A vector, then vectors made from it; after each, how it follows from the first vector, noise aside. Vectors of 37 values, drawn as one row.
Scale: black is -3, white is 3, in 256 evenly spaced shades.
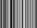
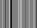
partly zeroed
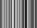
reversed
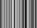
reversed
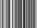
negated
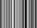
reversed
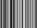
copied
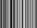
copied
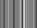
partly zeroed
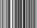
negated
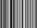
copied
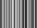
reversed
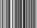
negated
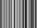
reversed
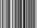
negated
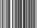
negated
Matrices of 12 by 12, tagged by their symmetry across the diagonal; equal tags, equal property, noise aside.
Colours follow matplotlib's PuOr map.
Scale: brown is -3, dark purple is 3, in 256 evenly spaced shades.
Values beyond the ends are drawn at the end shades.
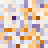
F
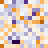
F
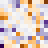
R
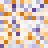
R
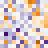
F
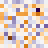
R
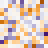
R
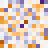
R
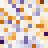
R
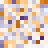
R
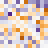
F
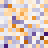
F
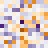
F
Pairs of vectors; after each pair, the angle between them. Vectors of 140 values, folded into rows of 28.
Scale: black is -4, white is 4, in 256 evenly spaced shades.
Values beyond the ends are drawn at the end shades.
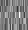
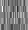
orthogonal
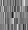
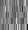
orthogonal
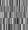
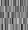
nearly opposite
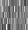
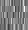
partly aligned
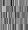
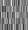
nearly opposite
